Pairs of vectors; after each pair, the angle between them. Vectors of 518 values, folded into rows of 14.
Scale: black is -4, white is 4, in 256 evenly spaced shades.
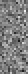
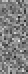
nearly opposite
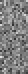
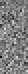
partly opposed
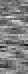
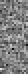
partly aligned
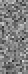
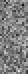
orthogonal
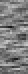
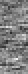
nearly opposite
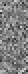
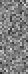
partly opposed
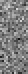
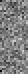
partly opposed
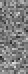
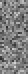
nearly parallel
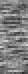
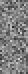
orthogonal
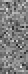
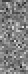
nearly opposite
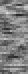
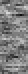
nearly parallel
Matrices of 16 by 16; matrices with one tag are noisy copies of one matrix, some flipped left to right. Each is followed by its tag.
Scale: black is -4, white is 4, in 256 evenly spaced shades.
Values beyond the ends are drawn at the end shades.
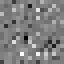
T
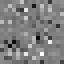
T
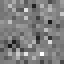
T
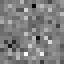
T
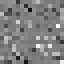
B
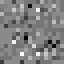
T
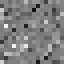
B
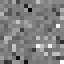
B
